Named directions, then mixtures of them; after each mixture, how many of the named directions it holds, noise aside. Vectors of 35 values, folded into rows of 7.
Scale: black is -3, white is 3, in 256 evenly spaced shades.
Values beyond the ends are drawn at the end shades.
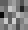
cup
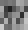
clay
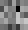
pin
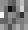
two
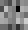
one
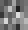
two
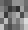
two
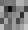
one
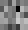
one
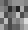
two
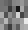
two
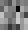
one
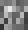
one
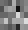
two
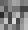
two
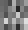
three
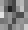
two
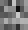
two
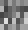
two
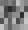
one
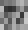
one
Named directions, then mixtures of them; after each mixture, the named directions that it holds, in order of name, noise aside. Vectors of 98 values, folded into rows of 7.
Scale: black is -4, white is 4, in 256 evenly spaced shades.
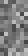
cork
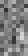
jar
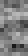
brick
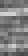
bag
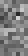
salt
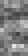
brick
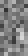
jar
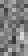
jar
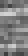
bag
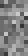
bag, cork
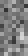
jar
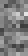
brick, cork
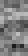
brick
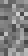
cork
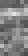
bag, brick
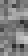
brick, jar
